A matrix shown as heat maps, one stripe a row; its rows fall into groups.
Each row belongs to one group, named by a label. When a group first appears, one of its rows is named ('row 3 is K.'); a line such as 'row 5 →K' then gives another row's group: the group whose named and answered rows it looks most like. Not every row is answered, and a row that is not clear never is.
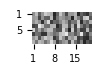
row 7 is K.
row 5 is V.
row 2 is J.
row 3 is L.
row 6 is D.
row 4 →V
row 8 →V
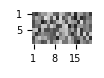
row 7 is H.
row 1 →V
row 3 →D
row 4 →V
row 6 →L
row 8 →D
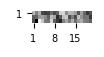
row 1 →D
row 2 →V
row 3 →V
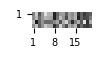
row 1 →K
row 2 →K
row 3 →L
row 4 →K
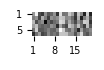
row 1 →H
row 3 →J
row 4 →H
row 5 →D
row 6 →D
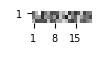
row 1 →D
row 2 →H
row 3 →L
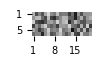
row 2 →D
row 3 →L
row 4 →H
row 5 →L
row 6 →D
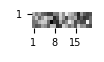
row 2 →K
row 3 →H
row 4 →V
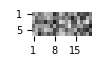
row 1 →K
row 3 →J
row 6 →J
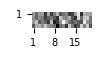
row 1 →L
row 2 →J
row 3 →J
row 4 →H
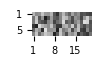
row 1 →V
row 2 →J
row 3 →J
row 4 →V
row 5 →H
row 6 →K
